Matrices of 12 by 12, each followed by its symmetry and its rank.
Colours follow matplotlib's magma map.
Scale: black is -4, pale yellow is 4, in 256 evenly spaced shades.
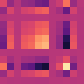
symmetric, rank one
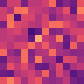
symmetric, full rank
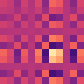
symmetric, rank one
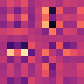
antisymmetric, rank two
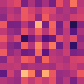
antisymmetric, rank two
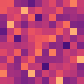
symmetric, full rank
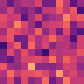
neither, full rank
